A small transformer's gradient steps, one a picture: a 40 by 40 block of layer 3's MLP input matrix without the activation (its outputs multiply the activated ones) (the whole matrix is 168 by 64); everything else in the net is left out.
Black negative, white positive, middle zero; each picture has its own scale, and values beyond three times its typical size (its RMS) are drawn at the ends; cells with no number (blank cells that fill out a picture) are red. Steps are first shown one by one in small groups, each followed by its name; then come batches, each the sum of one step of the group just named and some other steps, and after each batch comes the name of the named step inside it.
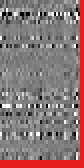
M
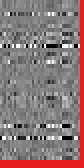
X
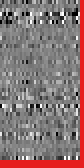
M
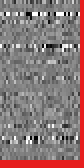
X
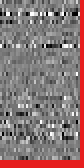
X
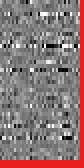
X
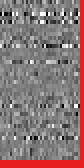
X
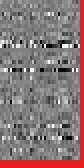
X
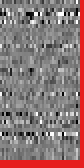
X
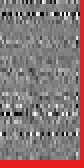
M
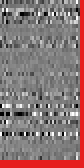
M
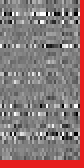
X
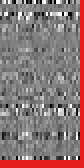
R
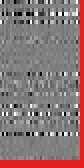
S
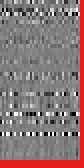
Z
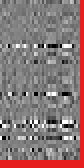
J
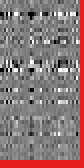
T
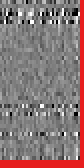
R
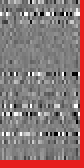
Z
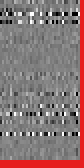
Z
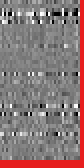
J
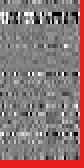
J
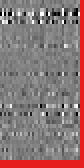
J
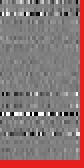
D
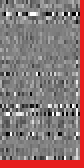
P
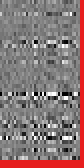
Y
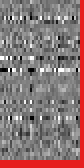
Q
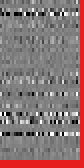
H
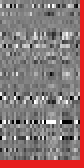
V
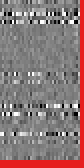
P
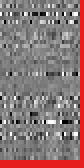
V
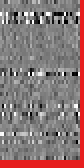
Q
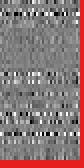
H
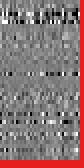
V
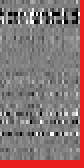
H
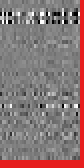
Y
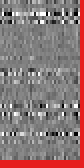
Q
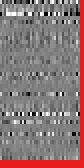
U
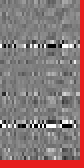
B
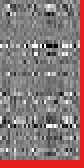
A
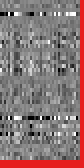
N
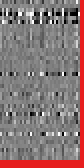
U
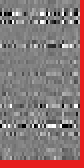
B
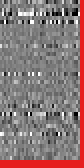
A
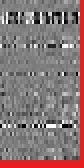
B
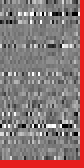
B
